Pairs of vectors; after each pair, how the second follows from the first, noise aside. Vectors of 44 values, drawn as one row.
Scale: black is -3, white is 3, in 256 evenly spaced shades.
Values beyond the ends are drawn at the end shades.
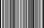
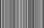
shrunk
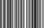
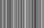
shrunk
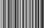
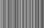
shrunk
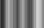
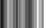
copied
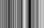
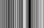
copied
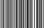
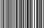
copied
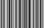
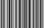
copied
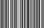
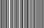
partly zeroed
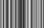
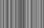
shrunk
